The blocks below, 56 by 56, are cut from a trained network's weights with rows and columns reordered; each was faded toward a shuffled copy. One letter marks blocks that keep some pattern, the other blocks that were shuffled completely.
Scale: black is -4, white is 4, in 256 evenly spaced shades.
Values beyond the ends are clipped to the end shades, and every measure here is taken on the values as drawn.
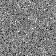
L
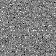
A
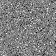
L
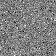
L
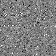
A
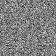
A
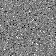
L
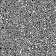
L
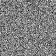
A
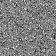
L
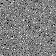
L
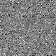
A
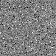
L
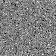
L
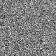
A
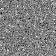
L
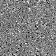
A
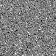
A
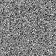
A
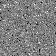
L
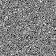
A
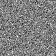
L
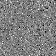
A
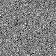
L
